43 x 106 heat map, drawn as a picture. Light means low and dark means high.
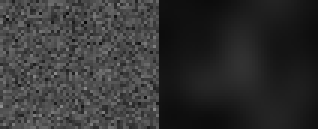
It is made of 1 by 2 panels. Panel 1,1: high, fine-grained. Panel 1,2: very high, smooth, faint in contrast.
